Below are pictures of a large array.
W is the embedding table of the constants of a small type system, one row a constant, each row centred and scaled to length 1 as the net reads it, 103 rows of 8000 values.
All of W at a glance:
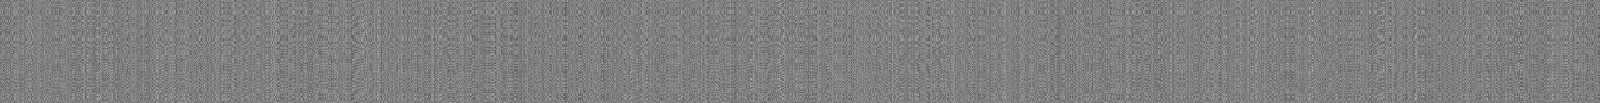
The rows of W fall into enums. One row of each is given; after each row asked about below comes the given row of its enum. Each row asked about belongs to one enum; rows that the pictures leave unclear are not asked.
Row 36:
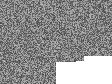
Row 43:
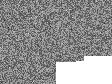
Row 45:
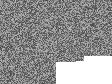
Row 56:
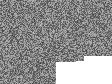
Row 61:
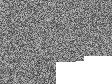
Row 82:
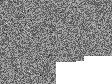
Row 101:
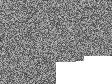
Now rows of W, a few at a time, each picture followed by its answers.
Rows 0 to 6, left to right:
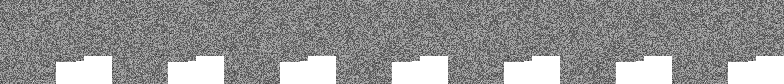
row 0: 43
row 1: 82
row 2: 45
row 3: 56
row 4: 43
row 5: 56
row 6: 43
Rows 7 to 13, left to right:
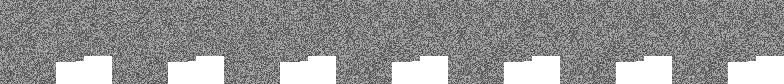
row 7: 45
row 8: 101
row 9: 36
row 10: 56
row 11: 56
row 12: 56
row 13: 56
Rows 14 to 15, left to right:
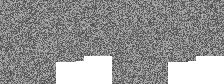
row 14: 45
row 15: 36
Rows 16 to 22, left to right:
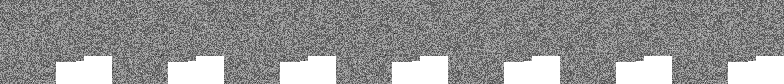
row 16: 43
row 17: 82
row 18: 43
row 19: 82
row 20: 45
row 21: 45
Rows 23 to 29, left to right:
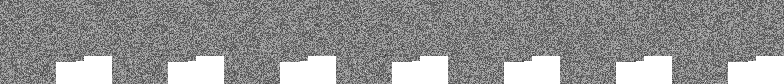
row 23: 82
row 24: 82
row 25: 45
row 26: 82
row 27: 36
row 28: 36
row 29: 43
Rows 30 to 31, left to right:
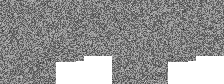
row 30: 56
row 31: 43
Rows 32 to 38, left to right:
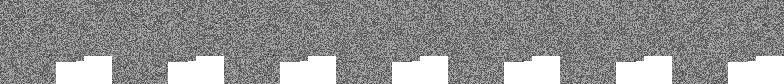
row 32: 82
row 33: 43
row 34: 82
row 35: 36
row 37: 36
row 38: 45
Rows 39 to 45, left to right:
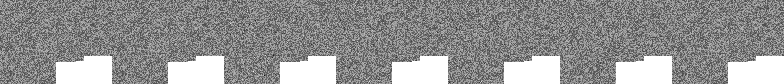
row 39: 45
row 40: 45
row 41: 82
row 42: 43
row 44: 56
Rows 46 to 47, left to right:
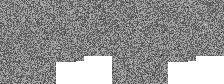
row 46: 36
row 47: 82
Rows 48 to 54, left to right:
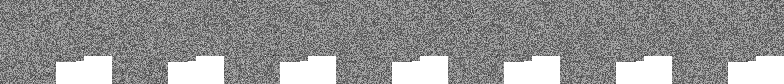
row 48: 43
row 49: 61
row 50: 82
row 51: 36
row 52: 82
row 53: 36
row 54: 36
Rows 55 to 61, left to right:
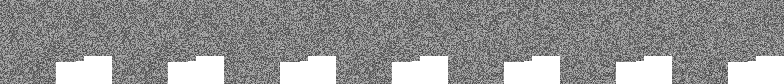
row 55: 56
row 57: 36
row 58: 56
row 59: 43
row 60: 43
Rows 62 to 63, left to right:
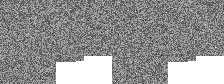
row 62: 43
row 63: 82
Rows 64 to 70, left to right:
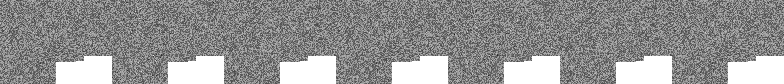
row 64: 56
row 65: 82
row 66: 45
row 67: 56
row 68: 82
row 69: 45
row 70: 56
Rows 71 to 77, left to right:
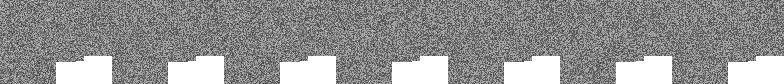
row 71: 61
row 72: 36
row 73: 101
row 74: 43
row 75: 36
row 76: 56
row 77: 36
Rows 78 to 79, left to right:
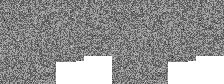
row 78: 43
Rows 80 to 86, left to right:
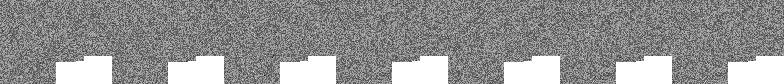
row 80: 56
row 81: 36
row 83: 43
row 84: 45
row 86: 43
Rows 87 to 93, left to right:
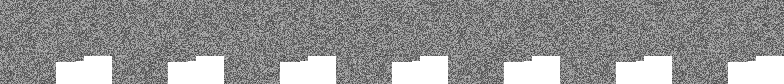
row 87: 45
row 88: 56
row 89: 43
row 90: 82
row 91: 56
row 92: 82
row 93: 45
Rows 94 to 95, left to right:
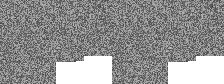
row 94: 36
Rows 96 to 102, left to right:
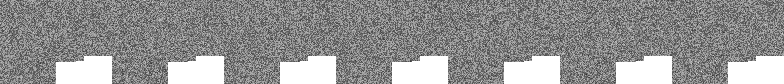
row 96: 56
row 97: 61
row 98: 36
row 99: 36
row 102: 82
